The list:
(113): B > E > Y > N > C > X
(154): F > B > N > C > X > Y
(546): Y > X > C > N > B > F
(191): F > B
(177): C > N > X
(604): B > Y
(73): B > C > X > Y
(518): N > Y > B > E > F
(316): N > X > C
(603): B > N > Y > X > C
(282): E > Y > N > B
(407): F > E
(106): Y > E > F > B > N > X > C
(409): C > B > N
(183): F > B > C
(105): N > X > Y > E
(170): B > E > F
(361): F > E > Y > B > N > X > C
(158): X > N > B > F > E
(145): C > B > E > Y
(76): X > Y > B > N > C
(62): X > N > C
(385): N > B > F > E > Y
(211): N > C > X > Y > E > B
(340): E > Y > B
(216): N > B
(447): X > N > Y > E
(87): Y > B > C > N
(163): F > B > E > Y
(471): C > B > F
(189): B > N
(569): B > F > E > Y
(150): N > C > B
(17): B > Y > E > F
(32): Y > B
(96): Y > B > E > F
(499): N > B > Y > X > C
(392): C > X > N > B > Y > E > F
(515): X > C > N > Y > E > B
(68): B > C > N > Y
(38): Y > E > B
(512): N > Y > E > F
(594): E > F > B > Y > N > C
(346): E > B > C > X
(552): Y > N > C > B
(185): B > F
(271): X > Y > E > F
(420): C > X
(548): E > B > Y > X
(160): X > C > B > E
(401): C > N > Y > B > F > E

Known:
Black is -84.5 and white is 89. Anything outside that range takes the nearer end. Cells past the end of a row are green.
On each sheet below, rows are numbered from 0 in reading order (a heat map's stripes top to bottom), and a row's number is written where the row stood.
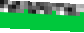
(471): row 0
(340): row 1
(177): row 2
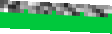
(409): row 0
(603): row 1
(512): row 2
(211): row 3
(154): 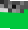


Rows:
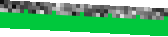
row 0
(163)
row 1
(282)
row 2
(499)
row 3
(548)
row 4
(552)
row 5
(17)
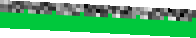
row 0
(113)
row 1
(569)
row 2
(518)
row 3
(594)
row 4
(145)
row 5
(73)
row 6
(183)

